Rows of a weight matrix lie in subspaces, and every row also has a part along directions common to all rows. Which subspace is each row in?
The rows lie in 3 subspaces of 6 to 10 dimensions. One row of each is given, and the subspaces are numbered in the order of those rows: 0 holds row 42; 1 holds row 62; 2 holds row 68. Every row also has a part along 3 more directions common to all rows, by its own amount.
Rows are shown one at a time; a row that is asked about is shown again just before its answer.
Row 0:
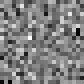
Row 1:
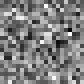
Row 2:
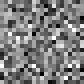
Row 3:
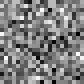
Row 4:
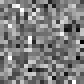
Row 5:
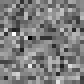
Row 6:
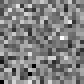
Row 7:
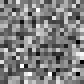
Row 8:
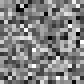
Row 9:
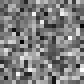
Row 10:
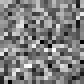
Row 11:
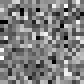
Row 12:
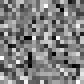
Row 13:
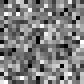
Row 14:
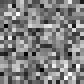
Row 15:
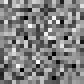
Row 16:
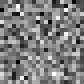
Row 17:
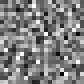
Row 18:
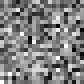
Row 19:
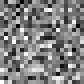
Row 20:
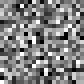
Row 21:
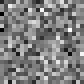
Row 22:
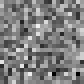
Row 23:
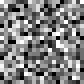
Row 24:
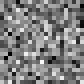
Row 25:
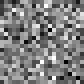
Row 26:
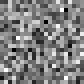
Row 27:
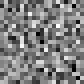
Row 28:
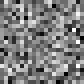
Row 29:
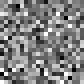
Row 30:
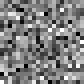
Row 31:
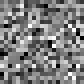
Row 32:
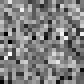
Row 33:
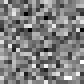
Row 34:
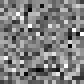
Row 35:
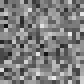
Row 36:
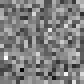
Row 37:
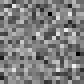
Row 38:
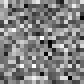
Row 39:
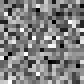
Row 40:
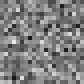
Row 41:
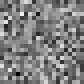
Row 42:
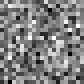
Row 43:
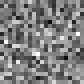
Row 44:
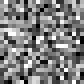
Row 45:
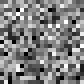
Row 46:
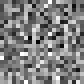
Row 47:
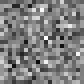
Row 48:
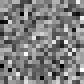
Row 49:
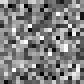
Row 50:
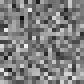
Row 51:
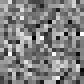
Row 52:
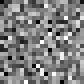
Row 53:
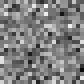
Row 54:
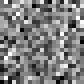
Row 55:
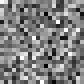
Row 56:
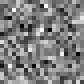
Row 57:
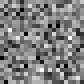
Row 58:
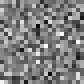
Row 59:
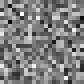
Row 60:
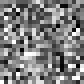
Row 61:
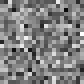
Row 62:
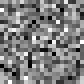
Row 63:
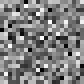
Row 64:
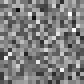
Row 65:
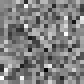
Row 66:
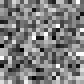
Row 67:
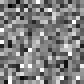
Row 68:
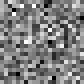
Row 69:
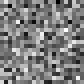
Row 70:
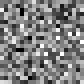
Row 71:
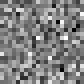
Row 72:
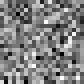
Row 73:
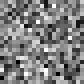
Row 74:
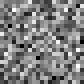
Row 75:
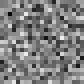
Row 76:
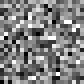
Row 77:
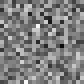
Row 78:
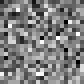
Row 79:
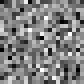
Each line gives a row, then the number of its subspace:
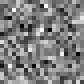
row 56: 1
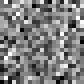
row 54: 1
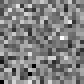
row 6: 1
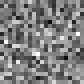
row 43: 0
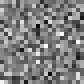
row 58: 2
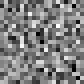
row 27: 2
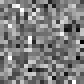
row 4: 2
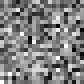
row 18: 2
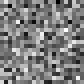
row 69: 1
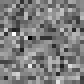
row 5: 1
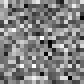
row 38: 1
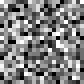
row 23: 0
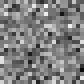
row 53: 1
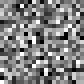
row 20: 2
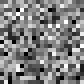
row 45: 0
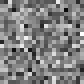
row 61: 1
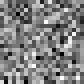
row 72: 1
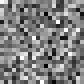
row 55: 1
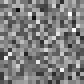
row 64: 1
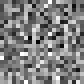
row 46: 2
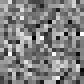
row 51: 1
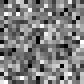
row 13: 0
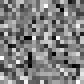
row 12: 1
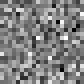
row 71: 1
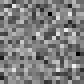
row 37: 1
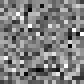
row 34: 0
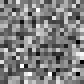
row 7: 2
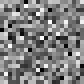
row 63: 0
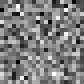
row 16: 2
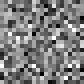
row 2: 2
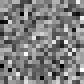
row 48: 2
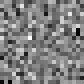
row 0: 1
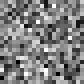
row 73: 0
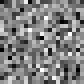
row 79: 0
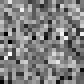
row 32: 1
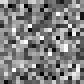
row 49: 0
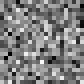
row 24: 1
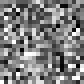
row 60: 1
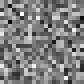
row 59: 2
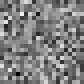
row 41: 2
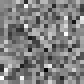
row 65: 0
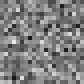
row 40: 2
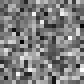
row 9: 1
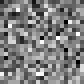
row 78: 0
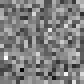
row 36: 1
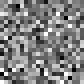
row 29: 0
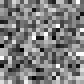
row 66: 2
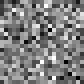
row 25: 2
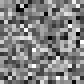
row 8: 1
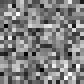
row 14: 0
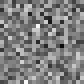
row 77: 2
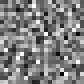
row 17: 1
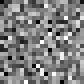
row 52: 0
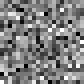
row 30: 0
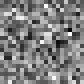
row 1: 0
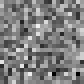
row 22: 2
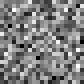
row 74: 1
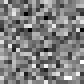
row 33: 0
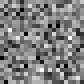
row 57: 0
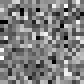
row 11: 2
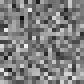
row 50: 0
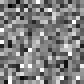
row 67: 0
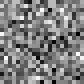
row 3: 0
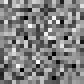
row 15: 1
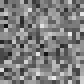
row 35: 0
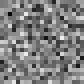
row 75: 1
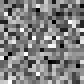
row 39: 1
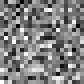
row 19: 1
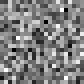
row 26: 1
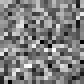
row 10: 0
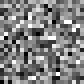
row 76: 1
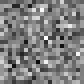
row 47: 1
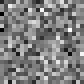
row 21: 0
